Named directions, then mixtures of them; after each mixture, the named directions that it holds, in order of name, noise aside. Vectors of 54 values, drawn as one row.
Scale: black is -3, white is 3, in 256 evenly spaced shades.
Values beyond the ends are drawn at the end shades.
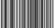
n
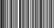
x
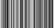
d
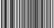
n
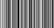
x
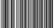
d, n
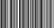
n, x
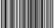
n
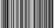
d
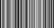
n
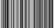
d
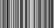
d, n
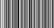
x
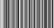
d, x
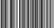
n, x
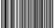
d, n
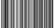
d, n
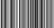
n, x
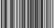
n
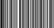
x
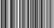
n, x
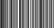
x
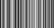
n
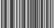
n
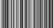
d
